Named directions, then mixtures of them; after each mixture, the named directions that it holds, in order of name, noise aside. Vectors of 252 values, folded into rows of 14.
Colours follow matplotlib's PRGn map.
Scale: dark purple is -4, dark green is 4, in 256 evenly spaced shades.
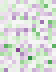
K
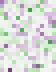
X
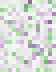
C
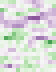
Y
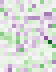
K, X, Y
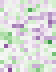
X, Y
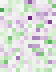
C, Y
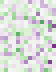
C, K, X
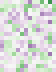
C, K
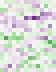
K, Y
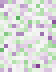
C, X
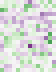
C, K, Y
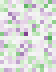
C, K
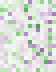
C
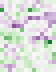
X, Y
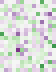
K, X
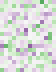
C, K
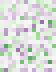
K
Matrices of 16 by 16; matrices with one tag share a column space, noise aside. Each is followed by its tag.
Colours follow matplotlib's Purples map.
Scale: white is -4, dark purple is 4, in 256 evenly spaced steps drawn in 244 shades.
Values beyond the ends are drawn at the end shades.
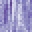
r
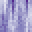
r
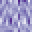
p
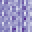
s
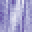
r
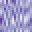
p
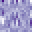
p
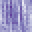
r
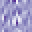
p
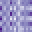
s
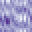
p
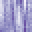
r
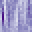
r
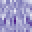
p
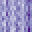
s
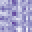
s
